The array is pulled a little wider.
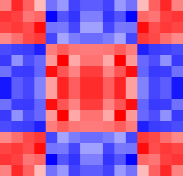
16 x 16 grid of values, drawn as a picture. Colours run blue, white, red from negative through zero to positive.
It mirrors both left to right and top to bottom. The values fall into two levels. The centre is the smoothest part. No overall slope runs across the table.
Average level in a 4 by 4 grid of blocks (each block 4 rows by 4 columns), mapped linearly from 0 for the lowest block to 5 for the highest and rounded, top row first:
5005 | 0550 | 0550 | 5005
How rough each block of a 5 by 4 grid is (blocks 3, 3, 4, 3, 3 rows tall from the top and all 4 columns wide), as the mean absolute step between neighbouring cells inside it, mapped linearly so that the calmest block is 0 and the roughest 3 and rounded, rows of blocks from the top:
0 1 1 0 / 3 3 3 3 / 0 1 1 0 / 3 3 3 3 / 0 1 1 0
